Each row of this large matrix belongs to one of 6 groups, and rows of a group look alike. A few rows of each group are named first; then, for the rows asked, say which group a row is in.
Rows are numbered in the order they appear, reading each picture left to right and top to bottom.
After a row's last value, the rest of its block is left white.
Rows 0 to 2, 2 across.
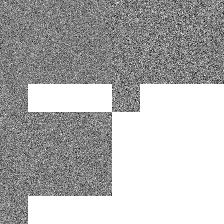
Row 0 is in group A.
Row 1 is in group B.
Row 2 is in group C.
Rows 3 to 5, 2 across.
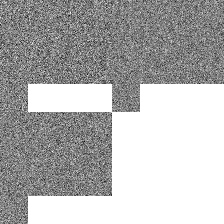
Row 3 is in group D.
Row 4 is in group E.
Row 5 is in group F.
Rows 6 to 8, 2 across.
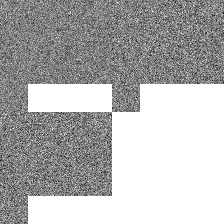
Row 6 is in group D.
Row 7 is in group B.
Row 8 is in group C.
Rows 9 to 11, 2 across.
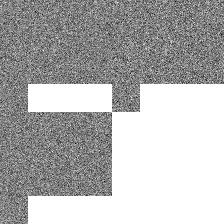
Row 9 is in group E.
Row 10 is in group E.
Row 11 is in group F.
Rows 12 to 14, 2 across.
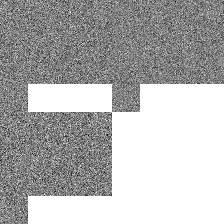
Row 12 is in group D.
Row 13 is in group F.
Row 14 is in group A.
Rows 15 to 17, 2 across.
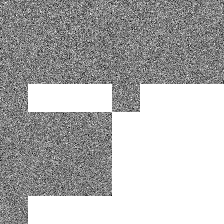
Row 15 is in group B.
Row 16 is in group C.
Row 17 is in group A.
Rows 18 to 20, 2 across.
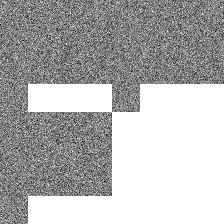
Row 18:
D
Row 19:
B
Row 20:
F
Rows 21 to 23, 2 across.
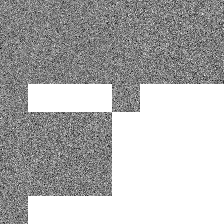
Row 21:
A
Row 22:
B
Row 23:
E
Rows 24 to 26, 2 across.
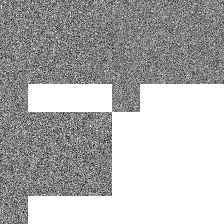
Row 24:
E
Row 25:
C
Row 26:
B
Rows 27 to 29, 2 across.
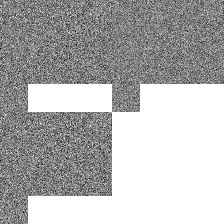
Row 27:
B
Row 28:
F
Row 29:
B
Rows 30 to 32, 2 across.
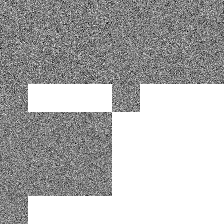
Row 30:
A
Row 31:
F
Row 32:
F
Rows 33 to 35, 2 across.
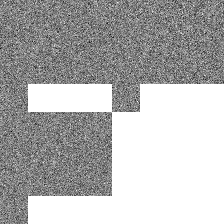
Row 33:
A
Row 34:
B
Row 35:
E
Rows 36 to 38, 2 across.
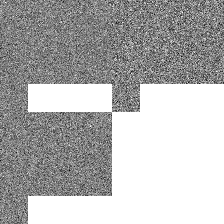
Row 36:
C
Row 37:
E
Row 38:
B
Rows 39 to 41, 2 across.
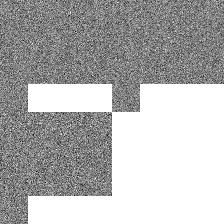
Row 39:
D
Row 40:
E
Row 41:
C
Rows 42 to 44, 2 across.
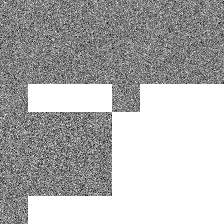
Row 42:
A
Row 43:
A
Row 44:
B
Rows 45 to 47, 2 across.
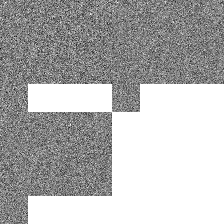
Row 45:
B
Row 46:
C
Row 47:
D
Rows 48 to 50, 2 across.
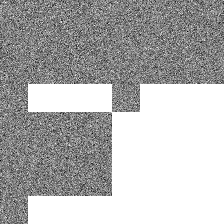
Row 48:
C
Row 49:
F
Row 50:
B
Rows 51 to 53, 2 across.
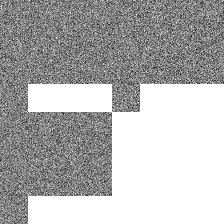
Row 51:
E
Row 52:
F
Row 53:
F
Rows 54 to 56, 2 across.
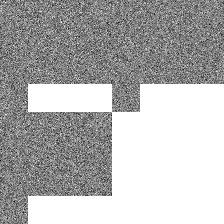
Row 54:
C
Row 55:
E
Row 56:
B
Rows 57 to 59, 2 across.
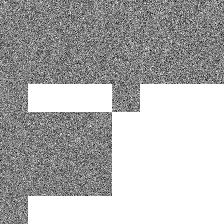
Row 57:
D
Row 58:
E
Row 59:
B
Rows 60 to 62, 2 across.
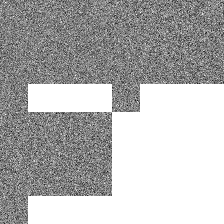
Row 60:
C
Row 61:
B
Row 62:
E
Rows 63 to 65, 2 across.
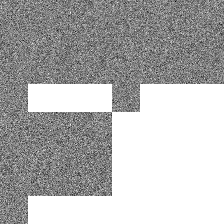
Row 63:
D
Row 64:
E
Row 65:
D
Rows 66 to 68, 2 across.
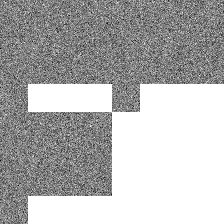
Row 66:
A
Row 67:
D
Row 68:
B
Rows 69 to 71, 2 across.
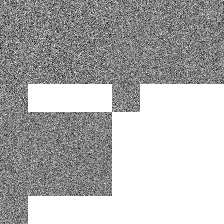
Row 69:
A
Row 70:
F
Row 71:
E
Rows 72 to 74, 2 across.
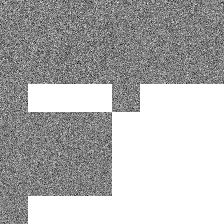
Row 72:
D
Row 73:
C
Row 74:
E
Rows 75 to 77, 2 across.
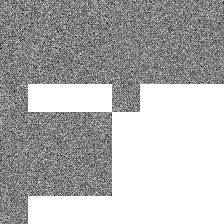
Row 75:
A
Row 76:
F
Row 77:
C
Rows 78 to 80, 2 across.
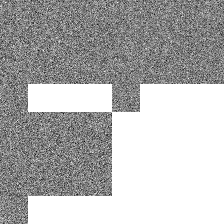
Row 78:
E
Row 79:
E
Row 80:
F
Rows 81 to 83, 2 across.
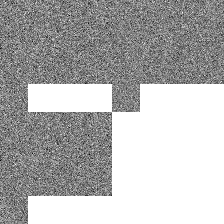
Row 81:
A
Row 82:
D
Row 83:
A
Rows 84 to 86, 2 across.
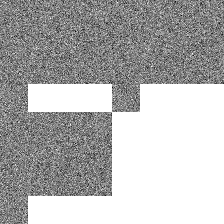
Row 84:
F
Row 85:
A
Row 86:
D
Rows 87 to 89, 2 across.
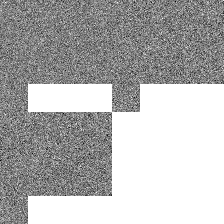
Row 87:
C
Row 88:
F
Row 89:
A
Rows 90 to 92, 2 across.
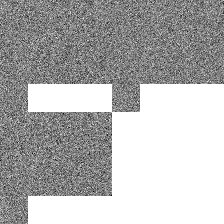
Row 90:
D
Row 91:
F
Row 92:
A
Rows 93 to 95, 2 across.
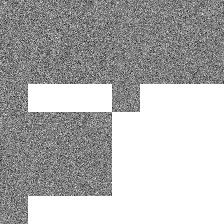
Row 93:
D
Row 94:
B
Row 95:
C
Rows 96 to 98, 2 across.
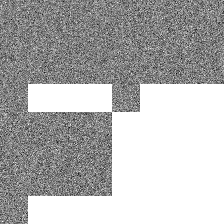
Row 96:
E
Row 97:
F
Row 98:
D
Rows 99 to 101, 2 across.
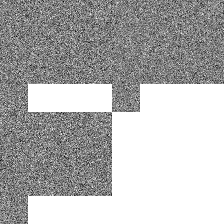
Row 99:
F
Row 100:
B
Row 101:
C
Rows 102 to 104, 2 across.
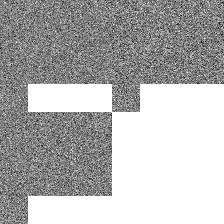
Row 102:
A
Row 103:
A
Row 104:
F
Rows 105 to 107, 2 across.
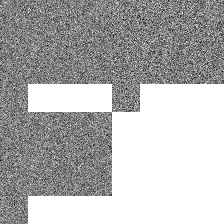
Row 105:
B
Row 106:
D
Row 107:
A
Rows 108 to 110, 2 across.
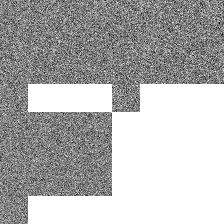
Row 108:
E
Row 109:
A
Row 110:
F
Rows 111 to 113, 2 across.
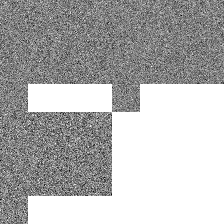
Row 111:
D
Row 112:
A
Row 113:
B
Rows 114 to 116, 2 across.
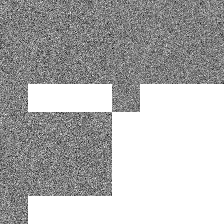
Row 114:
D
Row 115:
A
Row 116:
C
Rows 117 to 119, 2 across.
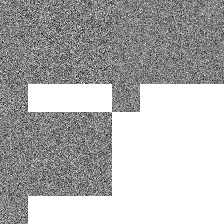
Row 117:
F
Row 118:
B
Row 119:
F
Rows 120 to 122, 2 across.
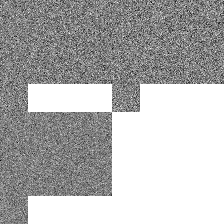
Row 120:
B
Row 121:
F
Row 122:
A
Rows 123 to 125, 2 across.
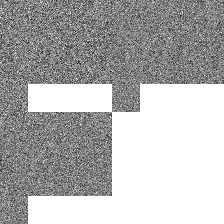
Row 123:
D
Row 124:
D
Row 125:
C
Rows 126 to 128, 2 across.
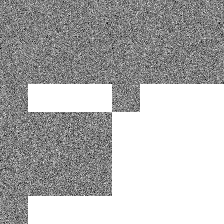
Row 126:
A
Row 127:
A
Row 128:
E
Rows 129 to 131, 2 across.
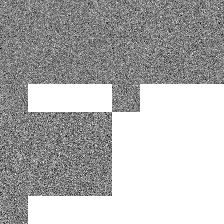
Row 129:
A
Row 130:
A
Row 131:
E
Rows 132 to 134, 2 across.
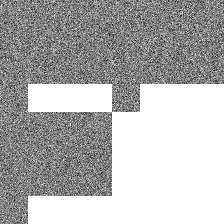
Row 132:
E
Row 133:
D
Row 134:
D
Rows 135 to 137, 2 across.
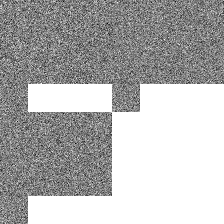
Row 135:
E
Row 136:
F
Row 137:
F
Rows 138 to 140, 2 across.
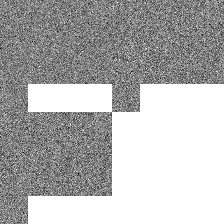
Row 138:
A
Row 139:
E
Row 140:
D
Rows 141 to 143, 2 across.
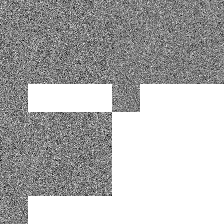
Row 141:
D
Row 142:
A
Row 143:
A
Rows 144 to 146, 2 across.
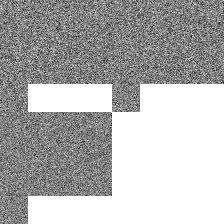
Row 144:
E
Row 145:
F
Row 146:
F
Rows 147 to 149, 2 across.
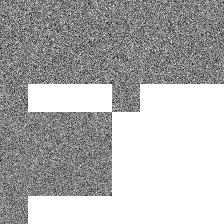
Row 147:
A
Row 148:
E
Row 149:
A
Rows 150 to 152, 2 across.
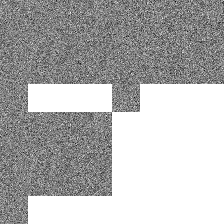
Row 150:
D
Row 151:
F
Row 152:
D
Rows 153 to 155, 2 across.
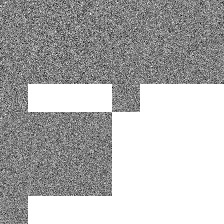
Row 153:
B
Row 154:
A
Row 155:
E
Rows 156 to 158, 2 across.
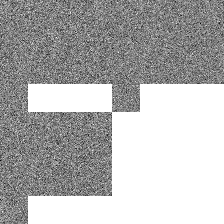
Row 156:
D
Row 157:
A
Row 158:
A
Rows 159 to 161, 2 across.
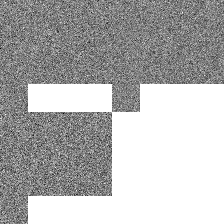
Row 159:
A
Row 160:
D
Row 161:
E
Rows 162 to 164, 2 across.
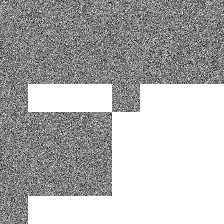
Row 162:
C
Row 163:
D
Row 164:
C
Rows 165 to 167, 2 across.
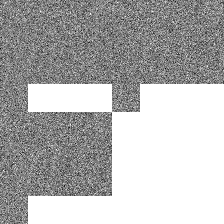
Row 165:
B
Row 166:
C
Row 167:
D
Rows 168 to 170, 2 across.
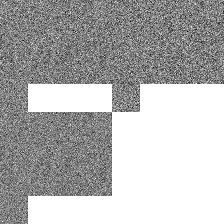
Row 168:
D
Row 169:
F
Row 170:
D
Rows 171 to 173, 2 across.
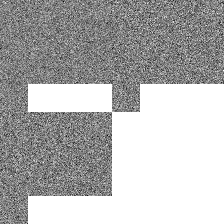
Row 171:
F
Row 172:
C
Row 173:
E
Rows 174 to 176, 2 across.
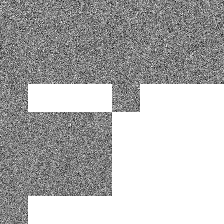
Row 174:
C
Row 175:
A
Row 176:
D
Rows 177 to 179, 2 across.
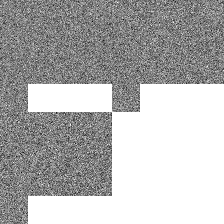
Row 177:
B
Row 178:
C
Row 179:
D
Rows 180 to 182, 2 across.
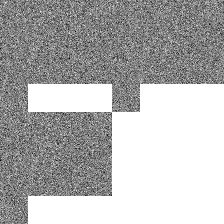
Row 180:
B
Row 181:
E
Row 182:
A
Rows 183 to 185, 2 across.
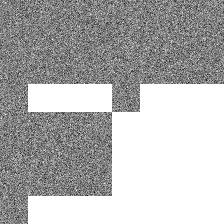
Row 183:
F
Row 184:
E
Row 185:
E
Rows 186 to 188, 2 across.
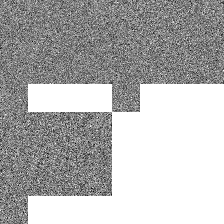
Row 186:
A
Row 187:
C
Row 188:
B
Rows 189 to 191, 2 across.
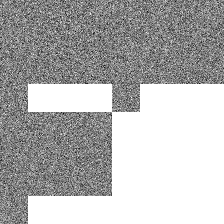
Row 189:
B
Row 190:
E
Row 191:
C
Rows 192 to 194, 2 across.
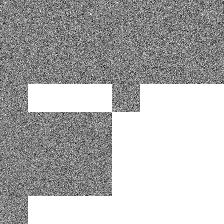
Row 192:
B
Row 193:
F
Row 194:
F
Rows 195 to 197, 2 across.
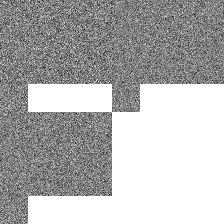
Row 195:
F
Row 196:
B
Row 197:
F
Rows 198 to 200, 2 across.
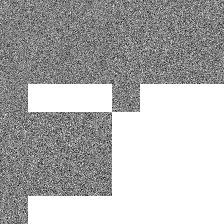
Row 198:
D
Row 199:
E
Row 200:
B
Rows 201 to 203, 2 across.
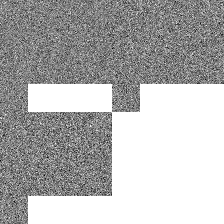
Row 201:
D
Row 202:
A
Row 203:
B
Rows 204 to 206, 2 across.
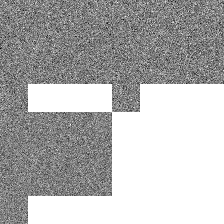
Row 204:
A
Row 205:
C
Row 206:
D
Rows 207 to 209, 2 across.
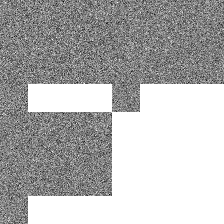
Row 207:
F
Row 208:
E
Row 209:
F
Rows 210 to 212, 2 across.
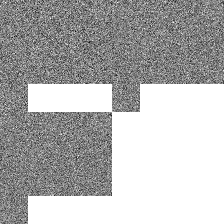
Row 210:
F
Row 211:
C
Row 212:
C
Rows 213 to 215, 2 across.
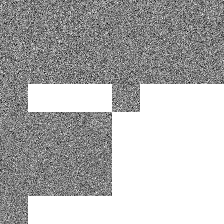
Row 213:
E
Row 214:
F
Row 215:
C
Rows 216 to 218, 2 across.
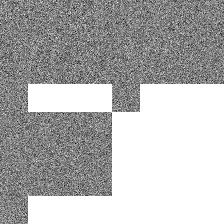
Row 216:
D
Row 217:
E
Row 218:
F
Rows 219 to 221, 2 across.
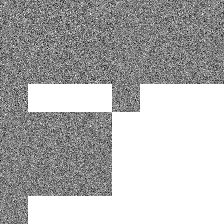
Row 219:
B
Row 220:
B
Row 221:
B
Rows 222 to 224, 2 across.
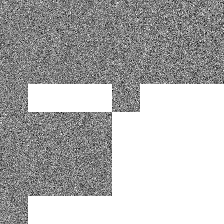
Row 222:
D
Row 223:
B
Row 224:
C
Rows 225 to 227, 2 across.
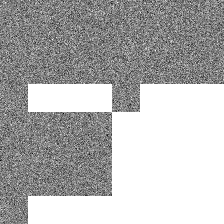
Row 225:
F
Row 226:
E
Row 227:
A
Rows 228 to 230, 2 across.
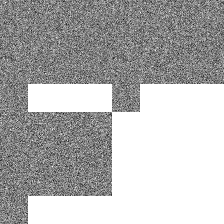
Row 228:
E
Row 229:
E
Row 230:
C
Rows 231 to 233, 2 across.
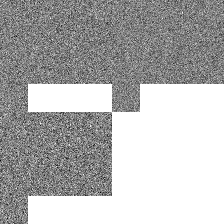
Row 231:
F
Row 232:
D
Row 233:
B
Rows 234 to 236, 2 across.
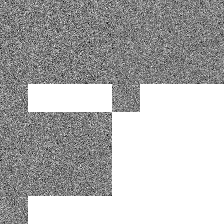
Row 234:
A
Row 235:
A
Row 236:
A
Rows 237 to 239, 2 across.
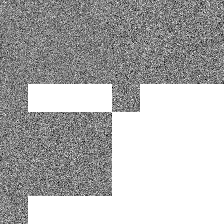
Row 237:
C
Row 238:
A
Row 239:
F
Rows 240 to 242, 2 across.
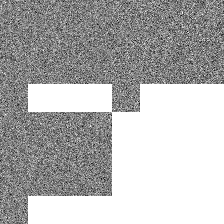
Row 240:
E
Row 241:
D
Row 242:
B
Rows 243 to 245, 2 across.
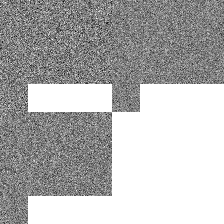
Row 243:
F
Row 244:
E
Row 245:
E
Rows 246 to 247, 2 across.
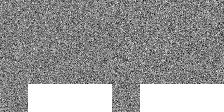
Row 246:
E
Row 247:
E
